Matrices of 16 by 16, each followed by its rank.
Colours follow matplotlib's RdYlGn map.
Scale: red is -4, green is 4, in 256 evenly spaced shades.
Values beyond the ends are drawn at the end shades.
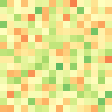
full rank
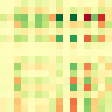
two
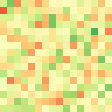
full rank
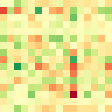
three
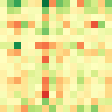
three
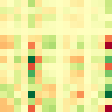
two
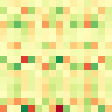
two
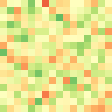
full rank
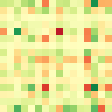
three
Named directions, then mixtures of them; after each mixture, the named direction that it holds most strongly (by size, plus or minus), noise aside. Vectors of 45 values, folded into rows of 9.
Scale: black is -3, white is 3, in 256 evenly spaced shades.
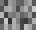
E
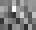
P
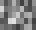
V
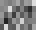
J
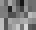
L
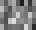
V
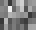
L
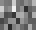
P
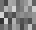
E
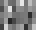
L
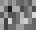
E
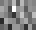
P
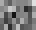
J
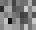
E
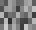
E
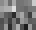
P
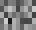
E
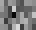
L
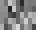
L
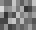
V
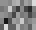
J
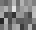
P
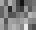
L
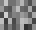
E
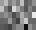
P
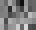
L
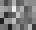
P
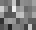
P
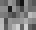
L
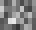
V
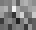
P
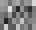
J
